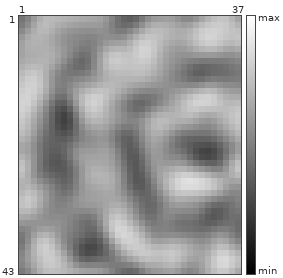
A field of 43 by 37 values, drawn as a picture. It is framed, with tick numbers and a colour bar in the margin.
Rings: centred on the middle right. Slope: none. Ninth with the lowest average: middle left. Grain: blotchy.
